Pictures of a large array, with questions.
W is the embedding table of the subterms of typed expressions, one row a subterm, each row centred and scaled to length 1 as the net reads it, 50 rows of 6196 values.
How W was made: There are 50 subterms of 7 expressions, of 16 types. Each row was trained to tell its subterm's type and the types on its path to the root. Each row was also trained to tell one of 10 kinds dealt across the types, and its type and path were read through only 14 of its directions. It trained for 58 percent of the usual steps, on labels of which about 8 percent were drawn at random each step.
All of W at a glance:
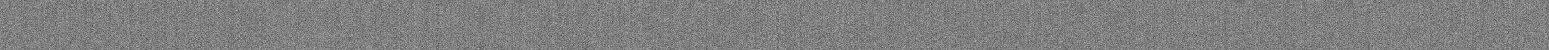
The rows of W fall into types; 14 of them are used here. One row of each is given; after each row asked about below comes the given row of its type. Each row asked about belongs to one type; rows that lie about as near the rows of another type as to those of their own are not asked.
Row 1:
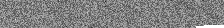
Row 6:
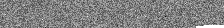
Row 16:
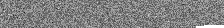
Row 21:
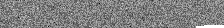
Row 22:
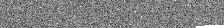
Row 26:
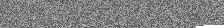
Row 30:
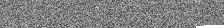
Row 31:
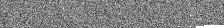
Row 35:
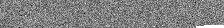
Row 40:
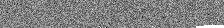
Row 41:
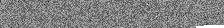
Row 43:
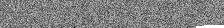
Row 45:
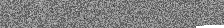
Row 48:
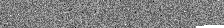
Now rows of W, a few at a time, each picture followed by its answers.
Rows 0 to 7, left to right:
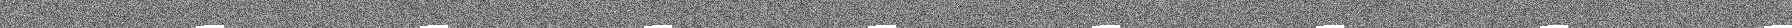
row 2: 22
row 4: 45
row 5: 45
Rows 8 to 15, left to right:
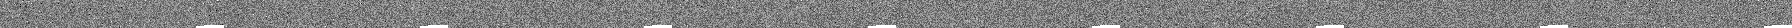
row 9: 31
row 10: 22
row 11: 21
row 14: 35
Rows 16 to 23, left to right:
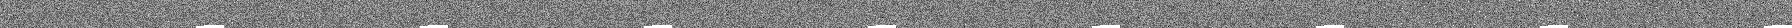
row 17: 26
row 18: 16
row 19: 26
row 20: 35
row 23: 16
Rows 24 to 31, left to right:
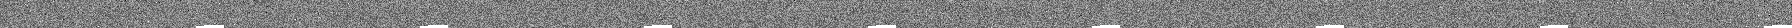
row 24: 31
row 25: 31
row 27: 30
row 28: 43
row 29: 26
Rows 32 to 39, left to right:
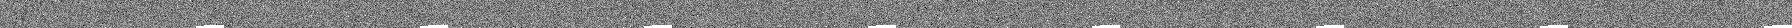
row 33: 45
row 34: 1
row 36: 35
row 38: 22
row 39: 31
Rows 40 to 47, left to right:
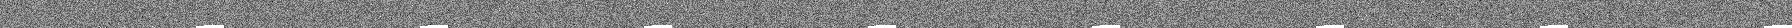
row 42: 35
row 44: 30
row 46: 16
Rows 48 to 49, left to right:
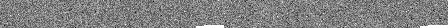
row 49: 45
